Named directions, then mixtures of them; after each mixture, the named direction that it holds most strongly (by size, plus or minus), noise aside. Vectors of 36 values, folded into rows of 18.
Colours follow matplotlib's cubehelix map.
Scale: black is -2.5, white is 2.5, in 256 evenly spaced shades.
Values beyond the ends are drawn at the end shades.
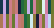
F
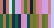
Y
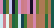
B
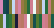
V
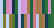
B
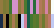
B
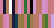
Y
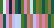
Y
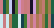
B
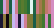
B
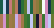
F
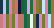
F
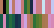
Y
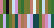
V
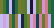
B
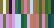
Y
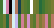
B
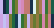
B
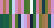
B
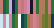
B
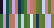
F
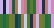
F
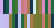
B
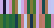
F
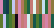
V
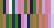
Y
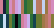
V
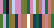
V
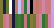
Y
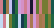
B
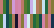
V
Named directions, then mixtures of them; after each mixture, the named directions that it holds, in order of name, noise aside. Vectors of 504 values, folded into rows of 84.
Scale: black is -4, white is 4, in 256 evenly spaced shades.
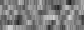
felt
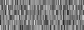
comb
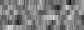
felt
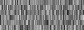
comb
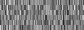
comb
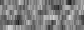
felt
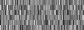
comb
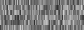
comb, felt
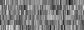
comb, felt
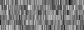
comb, felt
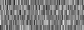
comb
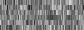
comb, felt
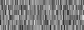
comb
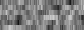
felt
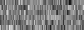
comb, felt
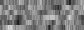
felt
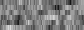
felt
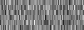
comb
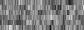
comb, felt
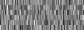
comb
